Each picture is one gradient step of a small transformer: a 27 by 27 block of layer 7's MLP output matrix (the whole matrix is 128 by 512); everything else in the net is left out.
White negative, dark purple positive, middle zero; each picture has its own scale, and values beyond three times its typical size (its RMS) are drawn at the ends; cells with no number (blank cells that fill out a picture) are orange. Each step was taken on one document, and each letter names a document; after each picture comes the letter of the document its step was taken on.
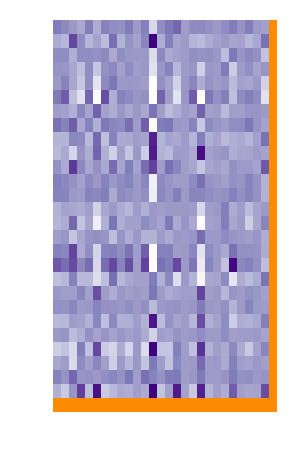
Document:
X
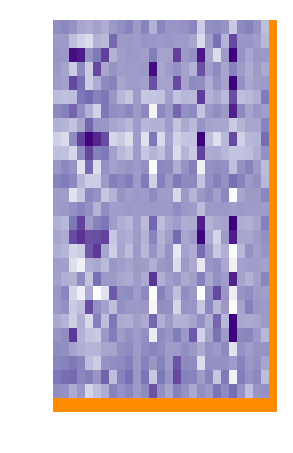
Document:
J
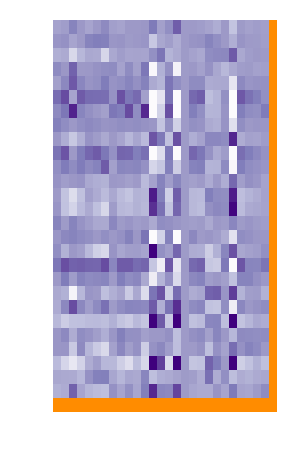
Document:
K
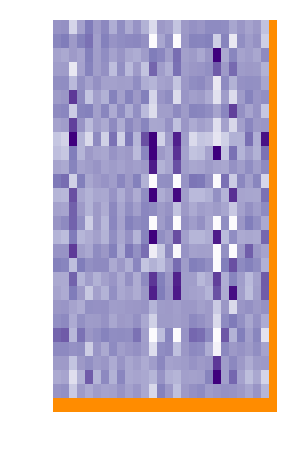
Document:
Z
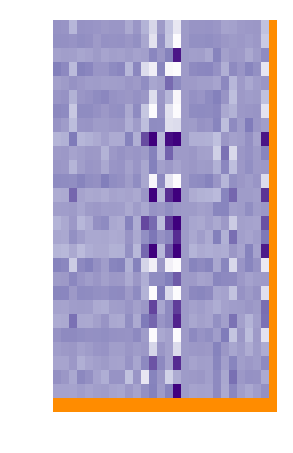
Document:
Z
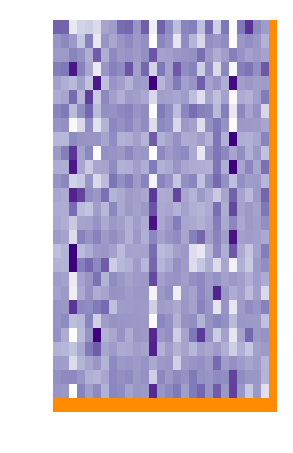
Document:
J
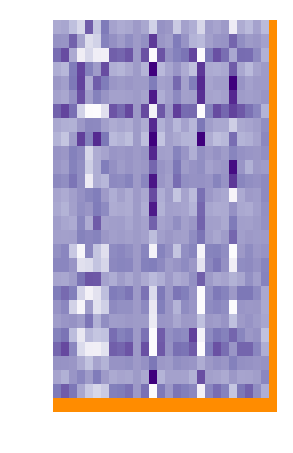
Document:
J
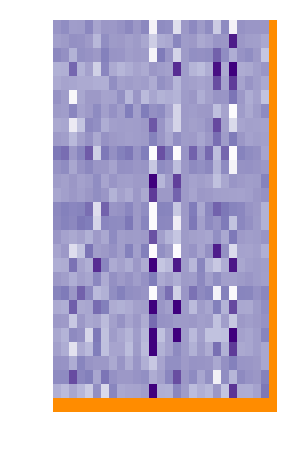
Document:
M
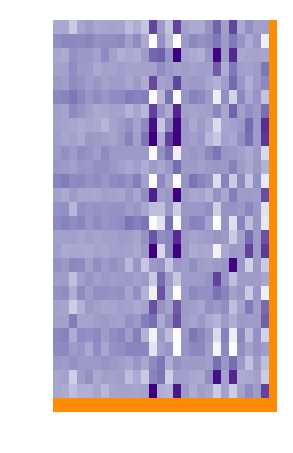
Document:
Z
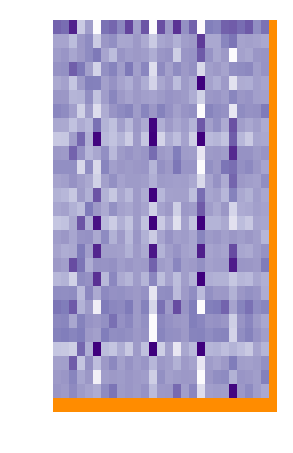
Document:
X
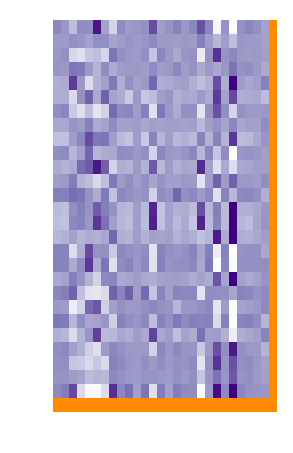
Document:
J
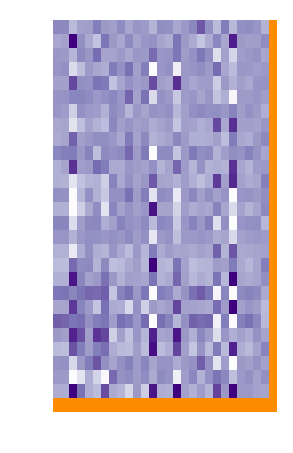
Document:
M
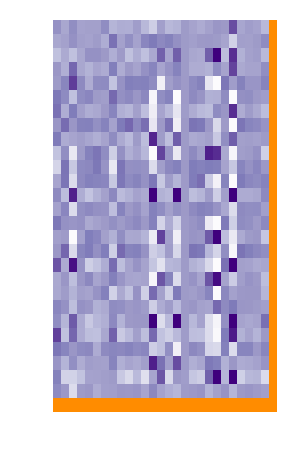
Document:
K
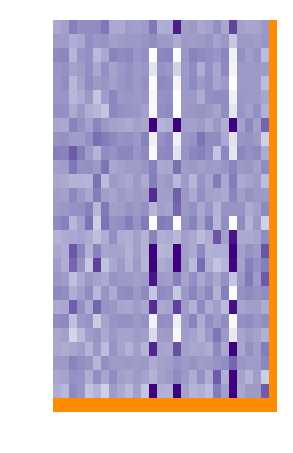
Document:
M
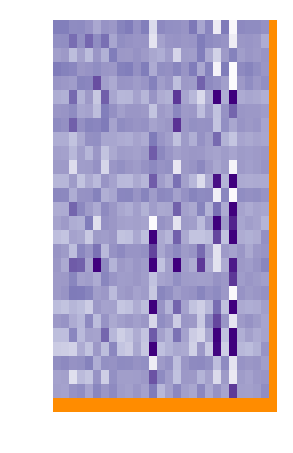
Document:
M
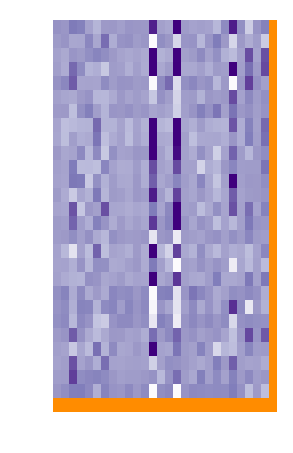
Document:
M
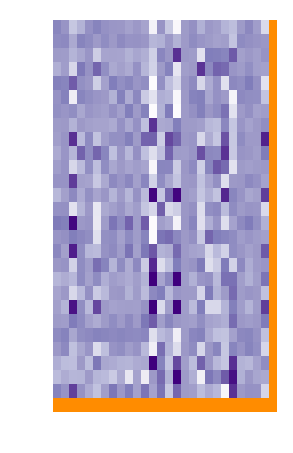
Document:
K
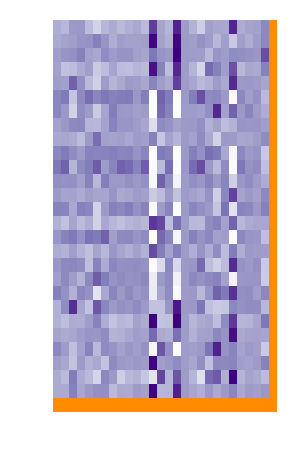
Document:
K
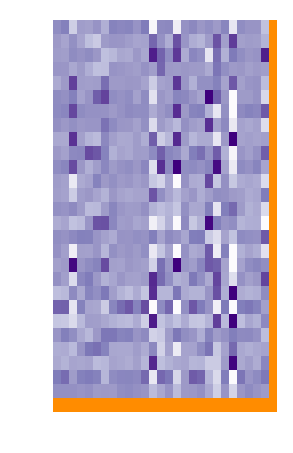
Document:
Z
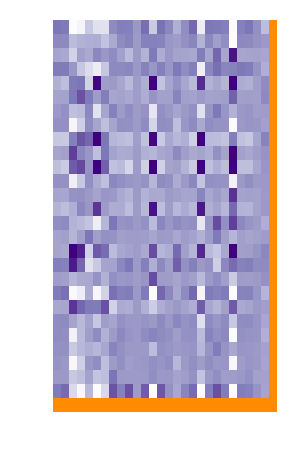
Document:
J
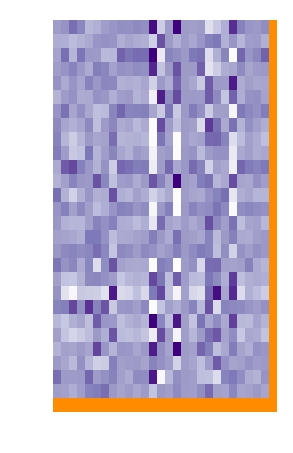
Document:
K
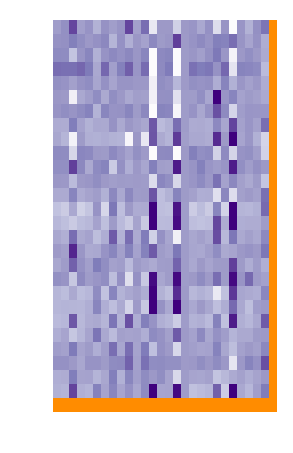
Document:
M
